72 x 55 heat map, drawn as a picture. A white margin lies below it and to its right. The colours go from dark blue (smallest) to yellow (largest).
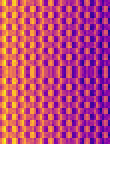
Upright stripes repeat 12 times across the table. The top and bottom halves mirror each other. There is an overall slope up to the left.
